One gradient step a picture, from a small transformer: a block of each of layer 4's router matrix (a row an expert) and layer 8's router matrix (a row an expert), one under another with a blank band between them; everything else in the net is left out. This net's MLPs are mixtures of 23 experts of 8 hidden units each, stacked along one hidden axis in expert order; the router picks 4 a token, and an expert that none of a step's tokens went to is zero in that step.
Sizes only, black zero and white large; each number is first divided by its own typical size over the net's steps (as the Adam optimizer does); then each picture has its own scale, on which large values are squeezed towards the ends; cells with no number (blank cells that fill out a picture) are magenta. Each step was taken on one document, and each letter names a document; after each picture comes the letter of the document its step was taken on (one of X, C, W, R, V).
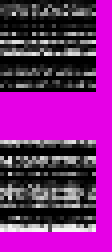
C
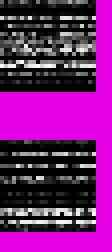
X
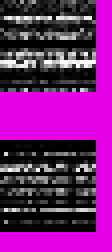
X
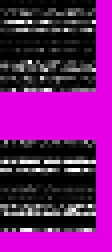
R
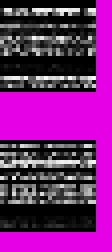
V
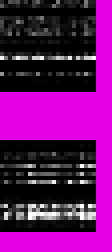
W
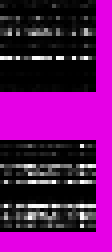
W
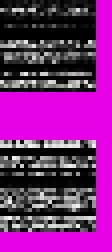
C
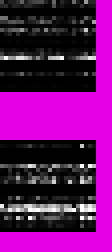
W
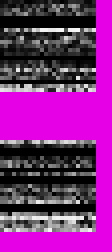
C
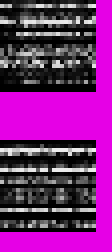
X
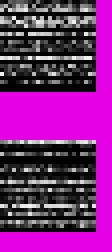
X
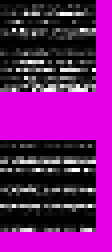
R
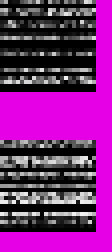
V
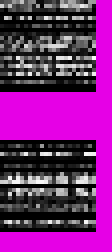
X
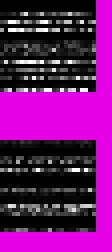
R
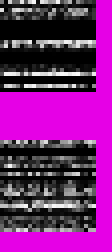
C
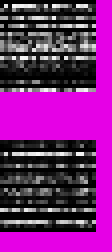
X
